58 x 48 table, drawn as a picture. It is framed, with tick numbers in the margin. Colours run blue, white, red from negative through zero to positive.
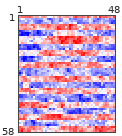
Streaks run across, left to right. Horizontal stripes repeat 9 times down the table. No overall slope runs across the table.
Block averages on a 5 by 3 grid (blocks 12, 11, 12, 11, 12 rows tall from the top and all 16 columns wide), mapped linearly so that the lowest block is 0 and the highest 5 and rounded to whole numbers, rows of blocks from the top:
153 | 041 | 242 | 321 | 343
